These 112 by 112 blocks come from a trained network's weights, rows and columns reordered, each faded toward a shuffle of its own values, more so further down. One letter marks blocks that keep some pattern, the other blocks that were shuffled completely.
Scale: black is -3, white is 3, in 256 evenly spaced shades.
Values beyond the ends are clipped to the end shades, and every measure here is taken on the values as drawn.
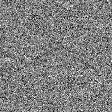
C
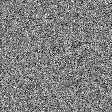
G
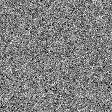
G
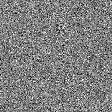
C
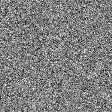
C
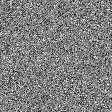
G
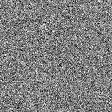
C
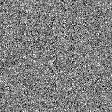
C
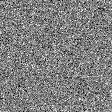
G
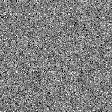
C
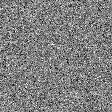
G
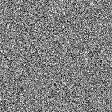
C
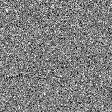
C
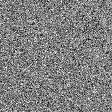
G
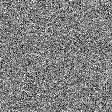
C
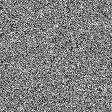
C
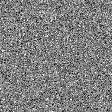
C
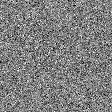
G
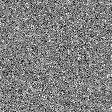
G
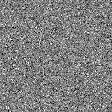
C
